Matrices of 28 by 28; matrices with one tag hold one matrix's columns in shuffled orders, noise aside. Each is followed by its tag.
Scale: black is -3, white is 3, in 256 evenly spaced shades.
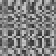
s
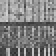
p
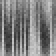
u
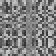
s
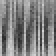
u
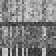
p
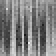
u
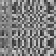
s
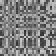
s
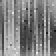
u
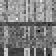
p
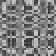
s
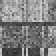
p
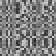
s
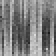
u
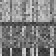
p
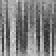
u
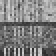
p
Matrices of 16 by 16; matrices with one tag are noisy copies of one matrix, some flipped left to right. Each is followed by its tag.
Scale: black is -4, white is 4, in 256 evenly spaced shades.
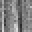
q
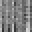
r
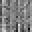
r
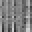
r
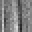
q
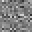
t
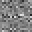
t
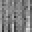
r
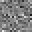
t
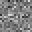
t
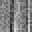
q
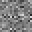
t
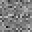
t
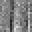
q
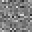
t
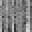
r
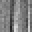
q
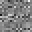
t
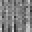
r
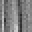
q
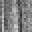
q
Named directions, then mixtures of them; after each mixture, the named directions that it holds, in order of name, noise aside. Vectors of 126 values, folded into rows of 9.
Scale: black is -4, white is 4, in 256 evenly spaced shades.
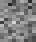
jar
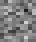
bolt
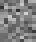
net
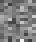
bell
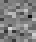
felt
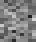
felt, jar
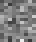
bell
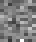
bell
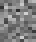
net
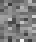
bell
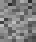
jar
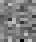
bell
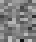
bell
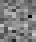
felt, jar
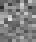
bell, net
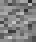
bolt, jar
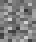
bell, bolt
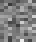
bell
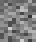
bell, felt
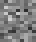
bolt, net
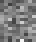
bell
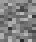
bell, felt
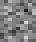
bolt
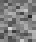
bell, felt
